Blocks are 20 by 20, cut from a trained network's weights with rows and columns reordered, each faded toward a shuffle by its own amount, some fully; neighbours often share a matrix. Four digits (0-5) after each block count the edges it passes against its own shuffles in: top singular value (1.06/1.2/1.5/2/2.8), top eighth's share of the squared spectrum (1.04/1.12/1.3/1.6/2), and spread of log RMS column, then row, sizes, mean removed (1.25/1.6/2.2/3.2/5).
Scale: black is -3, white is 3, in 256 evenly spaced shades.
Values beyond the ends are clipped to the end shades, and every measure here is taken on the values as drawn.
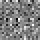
3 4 2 1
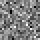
0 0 0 0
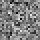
1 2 1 0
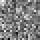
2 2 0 0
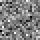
0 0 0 0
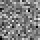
0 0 0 0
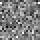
1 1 0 0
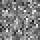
0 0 0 0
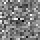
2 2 0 0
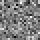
1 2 1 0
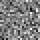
2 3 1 0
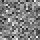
1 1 0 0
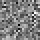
2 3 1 0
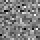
1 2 1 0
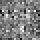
2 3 0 2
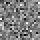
0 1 0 0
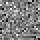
0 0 0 0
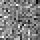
0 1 0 0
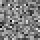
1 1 0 0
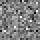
2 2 0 0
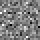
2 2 0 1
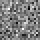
2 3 0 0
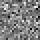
1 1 0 0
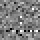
2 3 0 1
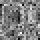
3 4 2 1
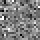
1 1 1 1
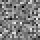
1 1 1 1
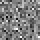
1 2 0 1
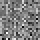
2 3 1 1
